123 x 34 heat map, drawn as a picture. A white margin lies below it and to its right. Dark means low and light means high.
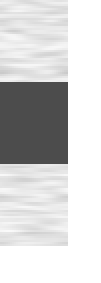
The table splits into 3 rows of 1 panel. Panel 1,1: very high, streaked across, faint in contrast. Panel 2,1: low, flat. Panel 3,1: very high, streaked across, faint in contrast.
